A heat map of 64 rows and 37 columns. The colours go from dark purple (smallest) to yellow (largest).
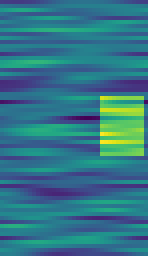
Ninth with the highest average: middle right. Grain: streaks across. Odd patch: higher, in the middle right.
